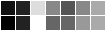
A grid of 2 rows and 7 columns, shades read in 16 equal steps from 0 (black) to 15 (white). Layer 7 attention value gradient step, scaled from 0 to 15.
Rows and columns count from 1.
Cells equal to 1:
1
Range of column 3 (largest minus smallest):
2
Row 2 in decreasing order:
15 10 9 6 6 2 0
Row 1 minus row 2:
1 0 -2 2 -1 -1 0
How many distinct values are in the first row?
6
